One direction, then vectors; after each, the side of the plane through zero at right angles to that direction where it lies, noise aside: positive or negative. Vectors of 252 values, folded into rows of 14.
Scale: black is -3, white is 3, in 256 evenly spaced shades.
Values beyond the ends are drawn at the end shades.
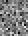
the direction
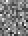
negative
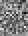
positive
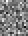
negative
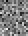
positive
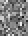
negative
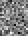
positive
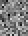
positive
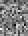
positive
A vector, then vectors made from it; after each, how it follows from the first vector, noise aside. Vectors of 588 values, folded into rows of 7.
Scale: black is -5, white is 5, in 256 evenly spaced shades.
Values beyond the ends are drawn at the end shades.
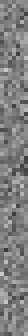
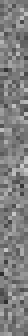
negated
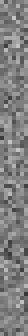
wrapped around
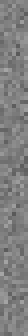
shrunk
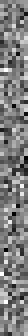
scaled up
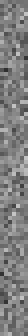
negated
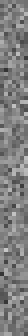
negated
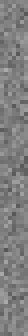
shrunk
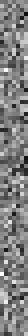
scaled up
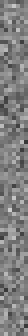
wrapped around
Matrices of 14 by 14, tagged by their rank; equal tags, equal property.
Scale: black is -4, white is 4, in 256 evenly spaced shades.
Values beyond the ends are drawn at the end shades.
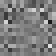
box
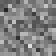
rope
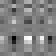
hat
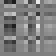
hat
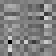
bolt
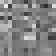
box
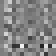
box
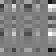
hat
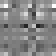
bolt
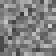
rope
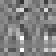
bolt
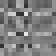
bolt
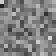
rope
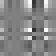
hat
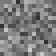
rope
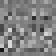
box
